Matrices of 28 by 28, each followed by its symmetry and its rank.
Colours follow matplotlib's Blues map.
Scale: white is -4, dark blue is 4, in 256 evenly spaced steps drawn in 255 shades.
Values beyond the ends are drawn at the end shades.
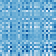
antisymmetric, rank two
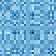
symmetric, rank two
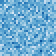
symmetric, full rank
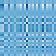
neither, rank one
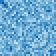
symmetric, full rank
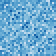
symmetric, full rank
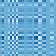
neither, rank one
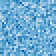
antisymmetric, full rank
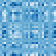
antisymmetric, rank two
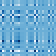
neither, rank one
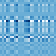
neither, rank one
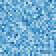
antisymmetric, full rank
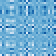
antisymmetric, rank two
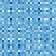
antisymmetric, rank two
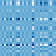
neither, rank one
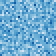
antisymmetric, full rank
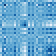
symmetric, rank two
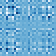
antisymmetric, rank two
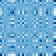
symmetric, rank two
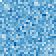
symmetric, full rank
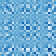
symmetric, rank two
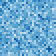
symmetric, full rank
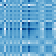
symmetric, rank two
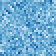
antisymmetric, full rank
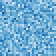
antisymmetric, full rank
